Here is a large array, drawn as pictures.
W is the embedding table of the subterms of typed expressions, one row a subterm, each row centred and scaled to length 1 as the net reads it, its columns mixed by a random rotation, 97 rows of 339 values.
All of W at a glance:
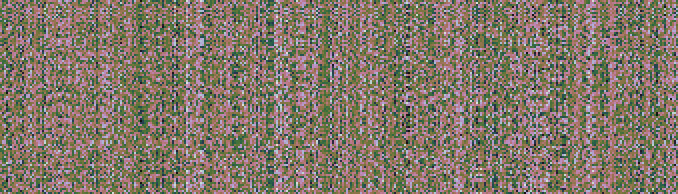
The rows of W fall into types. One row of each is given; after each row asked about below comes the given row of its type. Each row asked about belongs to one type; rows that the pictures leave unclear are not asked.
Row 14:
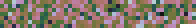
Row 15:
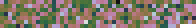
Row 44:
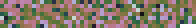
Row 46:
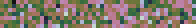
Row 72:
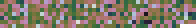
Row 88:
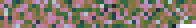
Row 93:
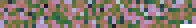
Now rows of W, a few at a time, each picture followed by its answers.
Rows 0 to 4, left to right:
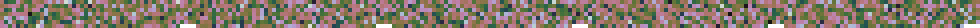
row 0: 93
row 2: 14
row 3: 44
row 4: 88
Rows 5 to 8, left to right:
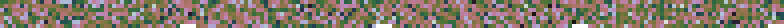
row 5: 72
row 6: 88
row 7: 44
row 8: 72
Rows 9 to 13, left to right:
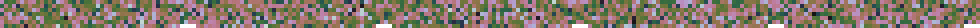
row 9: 15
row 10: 88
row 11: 14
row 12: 46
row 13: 93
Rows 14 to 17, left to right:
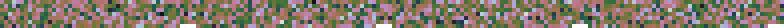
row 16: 14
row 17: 14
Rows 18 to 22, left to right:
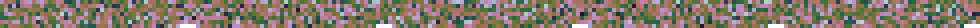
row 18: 15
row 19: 93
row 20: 72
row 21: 93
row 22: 72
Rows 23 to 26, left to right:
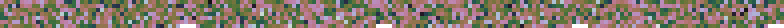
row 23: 15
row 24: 46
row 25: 93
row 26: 88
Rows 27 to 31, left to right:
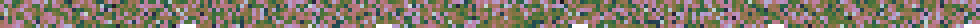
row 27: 88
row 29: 72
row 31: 15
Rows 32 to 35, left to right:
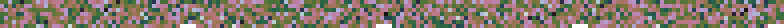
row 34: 14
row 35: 88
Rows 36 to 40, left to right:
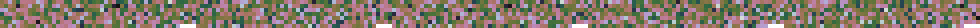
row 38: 88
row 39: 15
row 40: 15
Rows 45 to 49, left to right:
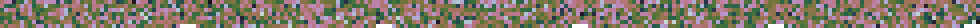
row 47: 72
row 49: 44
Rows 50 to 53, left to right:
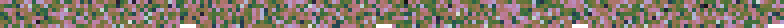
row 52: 46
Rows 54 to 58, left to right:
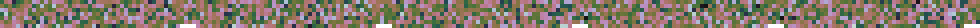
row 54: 88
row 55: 93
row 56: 15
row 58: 44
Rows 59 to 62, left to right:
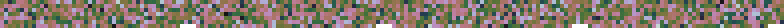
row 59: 93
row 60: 93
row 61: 93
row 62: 44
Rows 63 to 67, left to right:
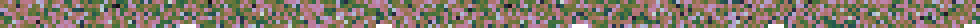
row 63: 88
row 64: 46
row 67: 14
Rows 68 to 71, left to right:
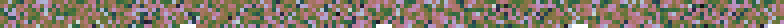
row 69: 44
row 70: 88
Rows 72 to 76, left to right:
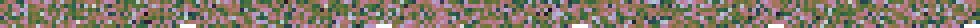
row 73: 15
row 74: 88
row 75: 72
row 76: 44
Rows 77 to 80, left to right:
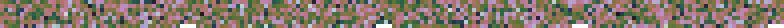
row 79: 14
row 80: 93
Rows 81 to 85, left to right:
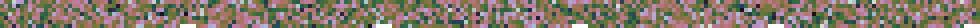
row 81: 14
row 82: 88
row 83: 14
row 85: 93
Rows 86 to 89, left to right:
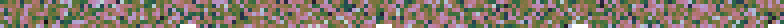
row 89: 46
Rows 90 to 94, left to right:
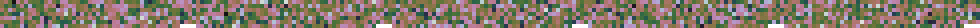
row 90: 46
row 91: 93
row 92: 93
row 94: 72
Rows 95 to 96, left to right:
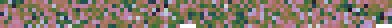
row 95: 88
